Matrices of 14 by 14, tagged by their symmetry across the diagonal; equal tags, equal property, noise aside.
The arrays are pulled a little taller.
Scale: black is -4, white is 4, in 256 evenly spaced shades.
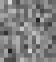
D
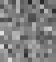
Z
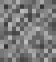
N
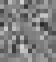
Z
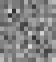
N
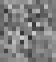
Z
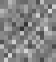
N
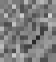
N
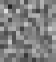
Z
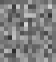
D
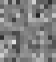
Z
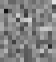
D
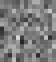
D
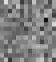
D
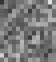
N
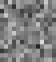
Z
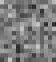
D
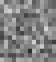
D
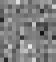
Z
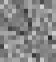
N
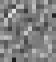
N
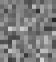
D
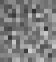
N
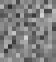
D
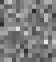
D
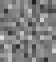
Z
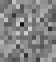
N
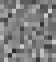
Z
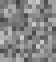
N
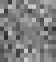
Z
